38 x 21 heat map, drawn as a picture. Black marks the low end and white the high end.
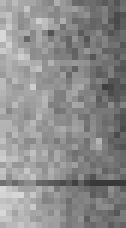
There are no regular stripes. Values rise toward the left. Row 31 stands out from the rest. The values follow a bell shape.
